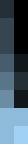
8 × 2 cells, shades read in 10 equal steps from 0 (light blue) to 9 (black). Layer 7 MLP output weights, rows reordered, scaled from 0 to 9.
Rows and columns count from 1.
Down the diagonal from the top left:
7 9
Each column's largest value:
7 9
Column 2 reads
9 9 9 8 7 8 1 0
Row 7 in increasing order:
1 1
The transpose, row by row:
7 6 6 5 4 3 1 1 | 9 9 9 8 7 8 1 0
